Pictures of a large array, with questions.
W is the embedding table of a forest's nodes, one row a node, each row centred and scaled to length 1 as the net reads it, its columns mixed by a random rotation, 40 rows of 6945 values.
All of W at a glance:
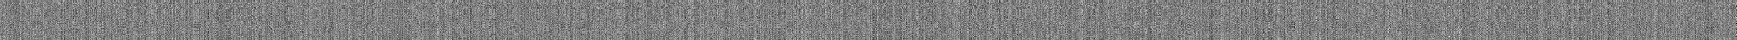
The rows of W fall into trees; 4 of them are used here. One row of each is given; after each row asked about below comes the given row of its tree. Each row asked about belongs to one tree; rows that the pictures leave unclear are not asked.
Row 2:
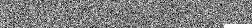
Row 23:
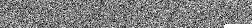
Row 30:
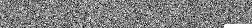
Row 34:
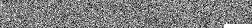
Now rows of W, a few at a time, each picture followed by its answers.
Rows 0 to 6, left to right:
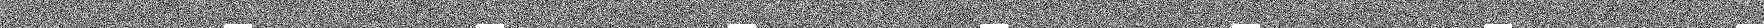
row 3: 30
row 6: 23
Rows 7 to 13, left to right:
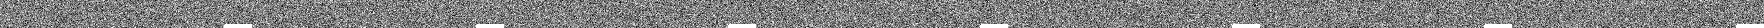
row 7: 34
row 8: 34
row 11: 2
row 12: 2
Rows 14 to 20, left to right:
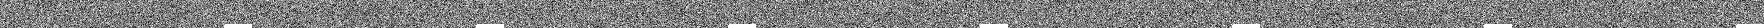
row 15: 23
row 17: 2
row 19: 34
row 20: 2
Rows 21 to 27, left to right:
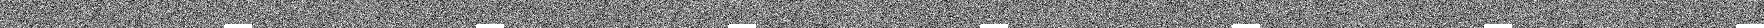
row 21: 23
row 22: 30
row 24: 30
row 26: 30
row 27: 30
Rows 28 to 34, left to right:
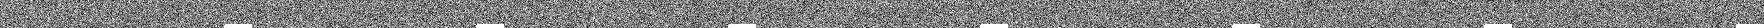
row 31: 2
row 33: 2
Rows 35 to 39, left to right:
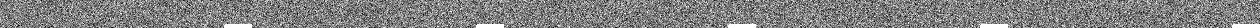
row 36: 23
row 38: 2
